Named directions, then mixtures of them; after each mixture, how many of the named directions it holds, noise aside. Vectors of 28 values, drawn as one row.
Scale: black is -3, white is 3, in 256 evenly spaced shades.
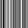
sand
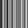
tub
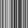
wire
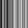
two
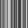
three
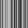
one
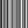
two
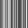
two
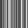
three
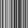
one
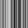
two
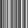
three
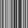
one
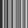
one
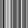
two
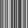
two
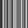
one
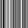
one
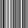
one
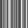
three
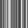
three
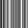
two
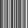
two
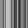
two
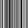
one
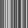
three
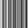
one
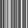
three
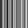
one
